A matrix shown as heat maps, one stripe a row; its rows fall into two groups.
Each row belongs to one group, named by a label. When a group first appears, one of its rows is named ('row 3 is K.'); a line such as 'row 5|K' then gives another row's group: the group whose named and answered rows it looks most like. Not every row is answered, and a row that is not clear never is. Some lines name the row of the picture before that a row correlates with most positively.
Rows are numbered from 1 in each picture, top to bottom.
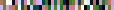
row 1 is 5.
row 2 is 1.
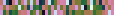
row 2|1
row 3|5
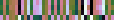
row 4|1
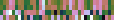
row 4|1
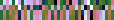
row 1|5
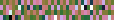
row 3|5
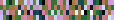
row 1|5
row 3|1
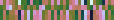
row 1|1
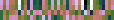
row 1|1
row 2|1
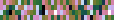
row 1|1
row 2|5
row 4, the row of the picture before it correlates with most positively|3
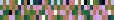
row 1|1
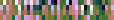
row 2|1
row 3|1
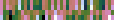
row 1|1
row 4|5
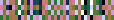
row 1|1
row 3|1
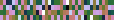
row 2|5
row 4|1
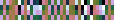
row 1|1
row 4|1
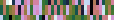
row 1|5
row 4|5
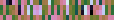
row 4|5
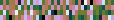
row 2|1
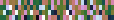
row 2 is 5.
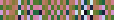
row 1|1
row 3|1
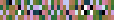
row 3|1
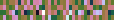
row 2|5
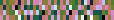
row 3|5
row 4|1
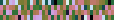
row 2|1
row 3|5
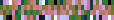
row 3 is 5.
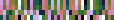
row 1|1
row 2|1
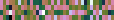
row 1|1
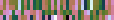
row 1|1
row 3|5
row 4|5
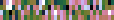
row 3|5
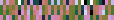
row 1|1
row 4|5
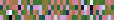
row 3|5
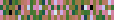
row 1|5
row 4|1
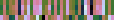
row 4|5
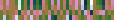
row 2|1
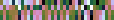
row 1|5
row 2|1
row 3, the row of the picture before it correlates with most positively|3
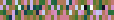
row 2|1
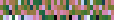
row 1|1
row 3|5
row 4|5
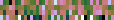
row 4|1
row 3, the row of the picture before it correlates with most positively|2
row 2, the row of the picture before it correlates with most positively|2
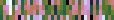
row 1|5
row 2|5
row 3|5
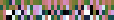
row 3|5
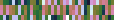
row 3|1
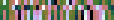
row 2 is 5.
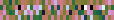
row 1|5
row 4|1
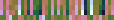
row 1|1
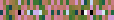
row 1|1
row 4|5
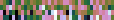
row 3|5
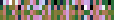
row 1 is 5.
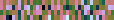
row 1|1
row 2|5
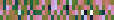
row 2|5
